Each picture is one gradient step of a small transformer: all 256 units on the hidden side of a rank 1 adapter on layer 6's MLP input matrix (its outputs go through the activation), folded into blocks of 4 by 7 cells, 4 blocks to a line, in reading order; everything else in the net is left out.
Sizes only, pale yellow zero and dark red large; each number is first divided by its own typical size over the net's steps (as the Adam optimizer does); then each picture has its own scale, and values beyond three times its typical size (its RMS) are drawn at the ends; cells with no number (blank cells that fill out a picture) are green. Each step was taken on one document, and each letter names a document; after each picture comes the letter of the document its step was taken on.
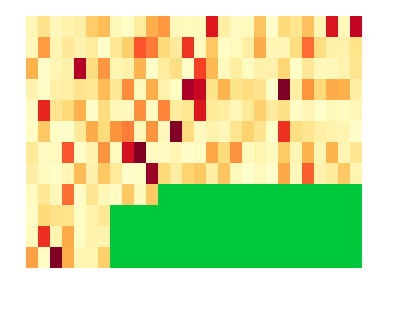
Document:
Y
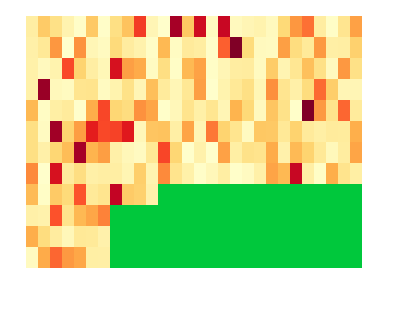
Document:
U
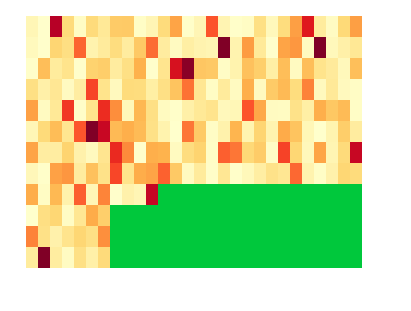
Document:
U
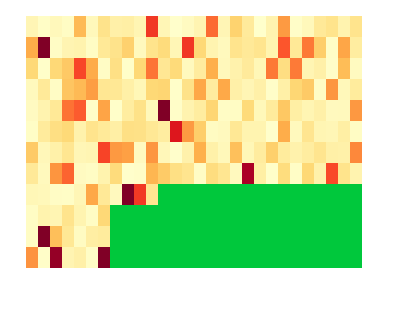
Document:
Y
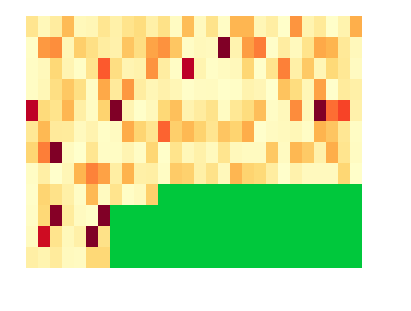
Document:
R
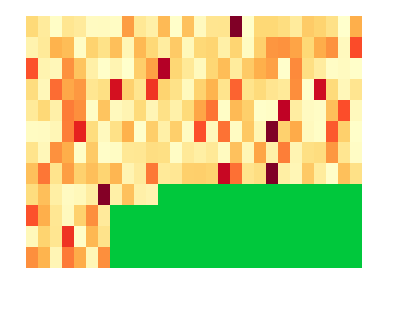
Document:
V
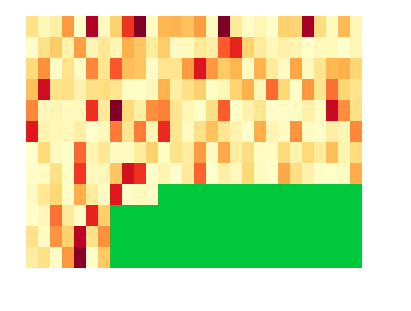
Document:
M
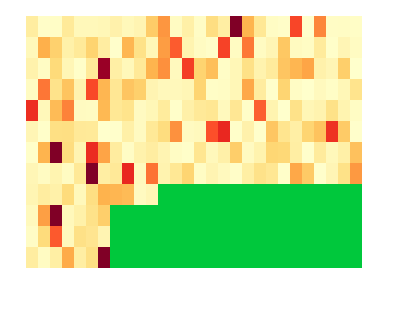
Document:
R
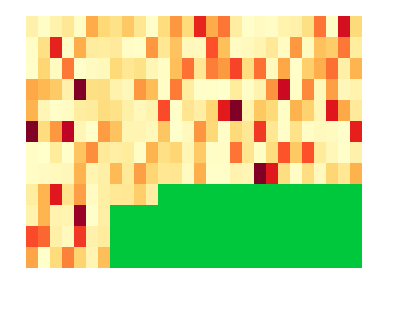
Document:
U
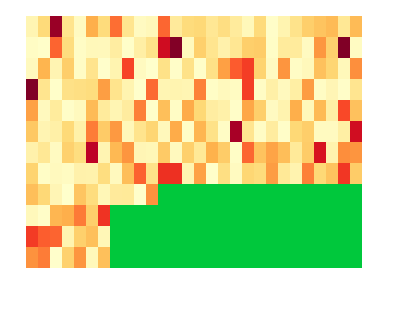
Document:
U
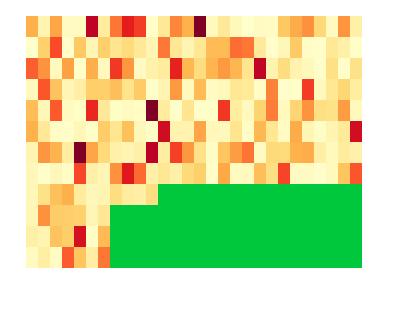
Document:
M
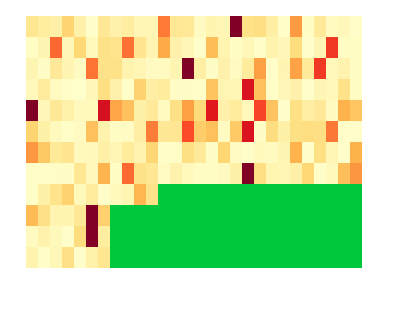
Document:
R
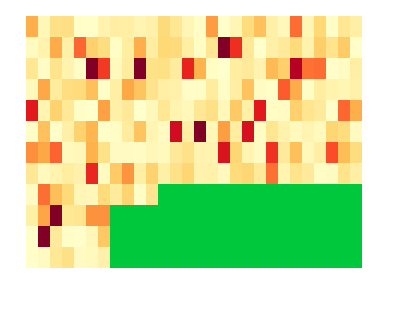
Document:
R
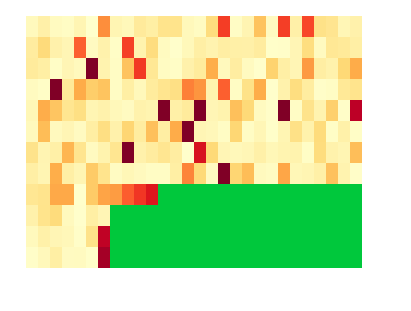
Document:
Y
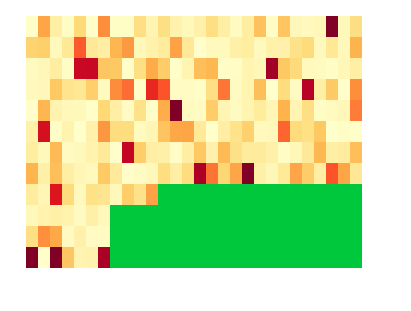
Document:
Y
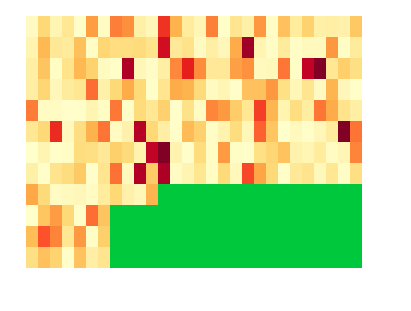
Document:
U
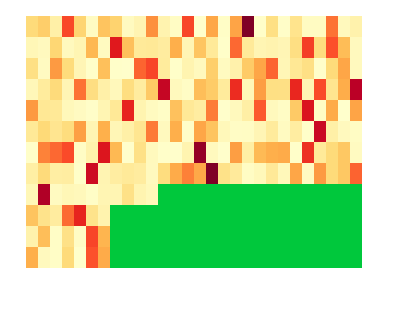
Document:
V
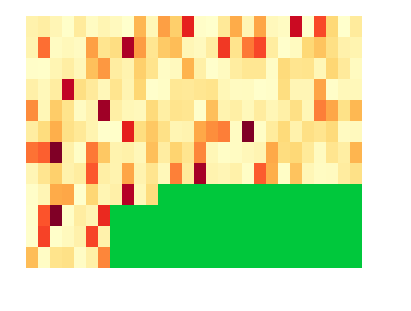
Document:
R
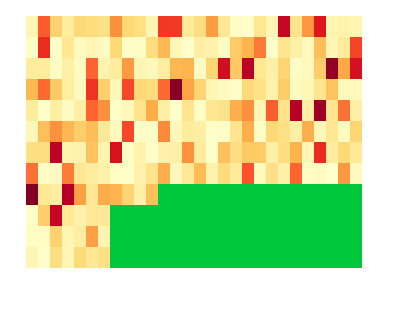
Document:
U
